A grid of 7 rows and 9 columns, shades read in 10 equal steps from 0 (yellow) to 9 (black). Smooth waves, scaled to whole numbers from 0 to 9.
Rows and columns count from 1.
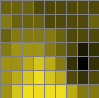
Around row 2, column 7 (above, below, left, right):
6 6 6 6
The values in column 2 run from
1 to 5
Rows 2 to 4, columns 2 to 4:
5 5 5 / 4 4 4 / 3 3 3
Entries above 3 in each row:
9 9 9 6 4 3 2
